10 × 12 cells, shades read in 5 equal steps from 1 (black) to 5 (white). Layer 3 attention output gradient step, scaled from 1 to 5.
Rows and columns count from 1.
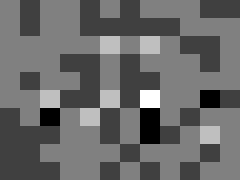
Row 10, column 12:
3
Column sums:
26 24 27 28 26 28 24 26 28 27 25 28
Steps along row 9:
same up same same same down up same same down up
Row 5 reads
3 2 3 3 2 3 2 2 3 3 3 3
